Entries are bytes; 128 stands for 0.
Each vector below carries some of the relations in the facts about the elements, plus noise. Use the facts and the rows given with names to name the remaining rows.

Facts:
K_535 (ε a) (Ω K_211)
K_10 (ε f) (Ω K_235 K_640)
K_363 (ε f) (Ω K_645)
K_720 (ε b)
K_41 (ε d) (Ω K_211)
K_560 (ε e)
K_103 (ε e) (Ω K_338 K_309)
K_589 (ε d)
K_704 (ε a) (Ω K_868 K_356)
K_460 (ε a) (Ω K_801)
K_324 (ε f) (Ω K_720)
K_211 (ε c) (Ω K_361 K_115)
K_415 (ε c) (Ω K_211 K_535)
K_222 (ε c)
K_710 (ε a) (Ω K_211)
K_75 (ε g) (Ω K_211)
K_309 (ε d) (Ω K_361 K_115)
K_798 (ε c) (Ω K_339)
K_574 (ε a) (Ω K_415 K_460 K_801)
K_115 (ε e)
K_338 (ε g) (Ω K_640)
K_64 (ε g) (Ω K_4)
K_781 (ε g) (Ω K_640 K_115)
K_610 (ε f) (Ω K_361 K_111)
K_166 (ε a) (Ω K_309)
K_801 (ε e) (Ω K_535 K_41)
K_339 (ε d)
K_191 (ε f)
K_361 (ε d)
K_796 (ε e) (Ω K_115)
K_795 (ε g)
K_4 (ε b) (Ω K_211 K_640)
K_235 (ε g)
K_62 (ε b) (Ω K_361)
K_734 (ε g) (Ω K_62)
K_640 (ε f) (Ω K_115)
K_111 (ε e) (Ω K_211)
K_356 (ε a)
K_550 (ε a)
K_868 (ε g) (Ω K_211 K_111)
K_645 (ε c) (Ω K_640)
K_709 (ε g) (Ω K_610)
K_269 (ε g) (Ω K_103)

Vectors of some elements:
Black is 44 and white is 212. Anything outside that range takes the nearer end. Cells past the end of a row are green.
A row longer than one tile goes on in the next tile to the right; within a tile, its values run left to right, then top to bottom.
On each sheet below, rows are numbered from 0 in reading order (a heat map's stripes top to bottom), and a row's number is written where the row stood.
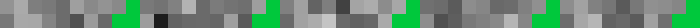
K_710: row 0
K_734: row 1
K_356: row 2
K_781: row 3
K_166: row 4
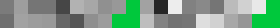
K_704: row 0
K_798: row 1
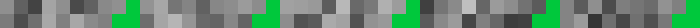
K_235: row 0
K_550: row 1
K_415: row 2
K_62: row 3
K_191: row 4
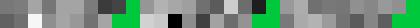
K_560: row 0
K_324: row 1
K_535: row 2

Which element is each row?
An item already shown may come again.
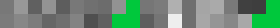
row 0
K_361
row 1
K_796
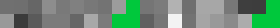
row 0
K_709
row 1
K_796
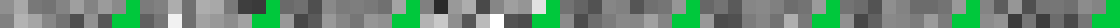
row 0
K_574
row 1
K_796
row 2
K_868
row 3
K_339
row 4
K_338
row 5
K_75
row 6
K_795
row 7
K_610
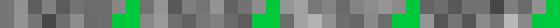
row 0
K_309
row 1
K_41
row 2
K_550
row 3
K_269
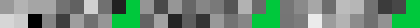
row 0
K_324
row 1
K_363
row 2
K_801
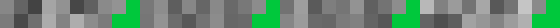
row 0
K_235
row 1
K_589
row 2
K_41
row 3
K_645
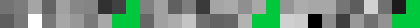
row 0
K_103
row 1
K_356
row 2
K_324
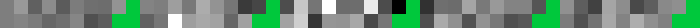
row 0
K_361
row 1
K_115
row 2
K_720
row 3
K_4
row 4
K_235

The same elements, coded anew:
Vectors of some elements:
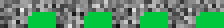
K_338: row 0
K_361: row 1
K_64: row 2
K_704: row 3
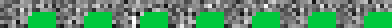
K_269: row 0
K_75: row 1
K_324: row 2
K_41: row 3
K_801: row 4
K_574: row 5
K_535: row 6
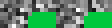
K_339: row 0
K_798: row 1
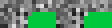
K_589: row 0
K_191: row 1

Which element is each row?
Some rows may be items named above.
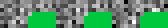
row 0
K_868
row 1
K_269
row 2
K_720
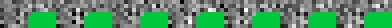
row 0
K_4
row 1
K_363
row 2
K_710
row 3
K_720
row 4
K_734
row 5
K_361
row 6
K_41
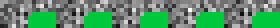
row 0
K_309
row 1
K_115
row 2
K_795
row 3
K_645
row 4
K_115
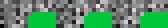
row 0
K_62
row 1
K_796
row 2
K_75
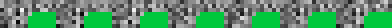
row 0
K_235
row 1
K_610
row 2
K_709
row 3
K_704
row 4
K_356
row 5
K_550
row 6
K_103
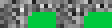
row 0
K_166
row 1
K_710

